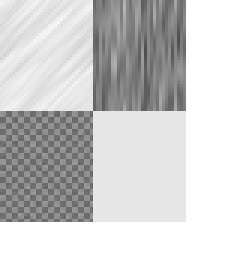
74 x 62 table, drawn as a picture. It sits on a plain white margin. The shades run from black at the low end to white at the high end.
It is made of 2 by 2 panels. Panel 1,1: very high, slanting up to the right, faint in contrast. Panel 1,2: middling, streaked downward. Panel 2,1: middling, checkered. Panel 2,2: very high, flat.
